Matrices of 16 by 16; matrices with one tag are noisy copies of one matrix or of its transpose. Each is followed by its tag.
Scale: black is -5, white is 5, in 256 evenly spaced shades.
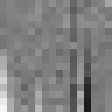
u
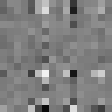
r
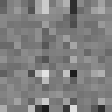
r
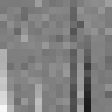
u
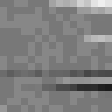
u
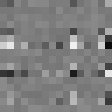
r
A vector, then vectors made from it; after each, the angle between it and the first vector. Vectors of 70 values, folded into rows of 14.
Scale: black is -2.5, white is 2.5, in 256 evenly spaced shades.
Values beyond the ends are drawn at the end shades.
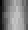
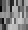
partly aligned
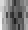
nearly opposite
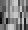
partly aligned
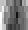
nearly opposite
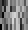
partly aligned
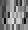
partly aligned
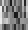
partly opposed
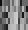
partly aligned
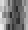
nearly opposite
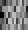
partly aligned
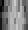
nearly parallel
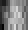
nearly parallel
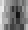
nearly opposite
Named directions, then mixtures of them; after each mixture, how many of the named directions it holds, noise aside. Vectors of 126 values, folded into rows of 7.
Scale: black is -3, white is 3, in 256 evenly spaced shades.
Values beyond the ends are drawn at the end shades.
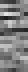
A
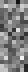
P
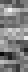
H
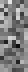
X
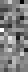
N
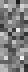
one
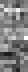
two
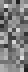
two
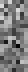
one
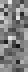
one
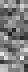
two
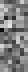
three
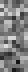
three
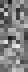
one
